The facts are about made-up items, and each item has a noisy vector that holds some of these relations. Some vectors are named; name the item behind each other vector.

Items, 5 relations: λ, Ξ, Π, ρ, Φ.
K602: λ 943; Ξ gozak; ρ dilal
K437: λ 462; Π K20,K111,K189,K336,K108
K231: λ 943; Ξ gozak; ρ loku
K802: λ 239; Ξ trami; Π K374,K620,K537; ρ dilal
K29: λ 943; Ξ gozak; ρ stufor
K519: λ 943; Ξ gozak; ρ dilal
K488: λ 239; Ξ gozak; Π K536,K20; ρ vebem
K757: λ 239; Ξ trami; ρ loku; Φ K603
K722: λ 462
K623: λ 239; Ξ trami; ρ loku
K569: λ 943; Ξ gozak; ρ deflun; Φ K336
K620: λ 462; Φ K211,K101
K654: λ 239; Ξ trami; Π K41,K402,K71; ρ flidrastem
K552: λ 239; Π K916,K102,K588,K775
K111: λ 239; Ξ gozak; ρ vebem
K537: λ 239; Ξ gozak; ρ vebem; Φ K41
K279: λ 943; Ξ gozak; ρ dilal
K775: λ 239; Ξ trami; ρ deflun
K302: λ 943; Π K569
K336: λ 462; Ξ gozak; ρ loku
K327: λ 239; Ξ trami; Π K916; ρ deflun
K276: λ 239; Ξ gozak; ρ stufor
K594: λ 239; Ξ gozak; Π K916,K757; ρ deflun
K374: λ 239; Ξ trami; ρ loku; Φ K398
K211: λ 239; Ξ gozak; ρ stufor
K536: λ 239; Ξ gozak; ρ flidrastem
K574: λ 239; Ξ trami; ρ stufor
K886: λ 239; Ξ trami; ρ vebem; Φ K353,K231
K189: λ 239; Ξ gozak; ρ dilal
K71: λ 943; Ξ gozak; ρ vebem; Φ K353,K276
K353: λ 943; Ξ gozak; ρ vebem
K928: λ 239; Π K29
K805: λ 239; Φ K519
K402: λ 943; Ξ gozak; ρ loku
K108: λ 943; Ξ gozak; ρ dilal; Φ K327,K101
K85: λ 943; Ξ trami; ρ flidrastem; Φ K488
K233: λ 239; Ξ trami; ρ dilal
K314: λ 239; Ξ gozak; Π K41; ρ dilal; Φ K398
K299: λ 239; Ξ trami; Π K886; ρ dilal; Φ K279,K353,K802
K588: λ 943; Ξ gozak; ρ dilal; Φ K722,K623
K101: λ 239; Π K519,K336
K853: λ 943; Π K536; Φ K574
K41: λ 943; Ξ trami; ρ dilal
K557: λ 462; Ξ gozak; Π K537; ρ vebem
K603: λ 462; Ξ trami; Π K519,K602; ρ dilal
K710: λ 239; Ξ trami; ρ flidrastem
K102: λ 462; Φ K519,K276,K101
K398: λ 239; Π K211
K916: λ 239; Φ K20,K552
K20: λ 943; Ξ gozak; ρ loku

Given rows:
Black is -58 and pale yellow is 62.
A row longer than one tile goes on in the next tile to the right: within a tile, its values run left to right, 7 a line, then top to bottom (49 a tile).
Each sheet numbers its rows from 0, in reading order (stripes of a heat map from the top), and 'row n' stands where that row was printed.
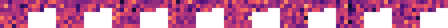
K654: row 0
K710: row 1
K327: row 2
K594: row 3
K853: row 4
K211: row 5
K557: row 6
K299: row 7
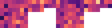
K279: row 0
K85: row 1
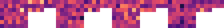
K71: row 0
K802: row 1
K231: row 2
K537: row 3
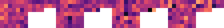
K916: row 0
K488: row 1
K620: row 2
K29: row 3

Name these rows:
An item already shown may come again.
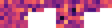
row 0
K853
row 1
K336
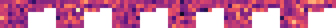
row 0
K552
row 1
K402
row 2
K276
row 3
K722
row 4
K231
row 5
K41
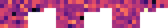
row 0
K437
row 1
K314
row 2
K374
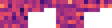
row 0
K574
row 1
K189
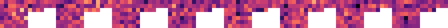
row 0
K20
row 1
K569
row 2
K928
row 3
K886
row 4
K722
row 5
K108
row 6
K536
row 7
K488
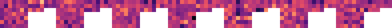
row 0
K353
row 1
K101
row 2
K623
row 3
K314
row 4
K102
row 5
K757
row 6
K928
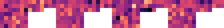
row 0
K588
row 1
K623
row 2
K603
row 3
K757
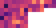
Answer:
K279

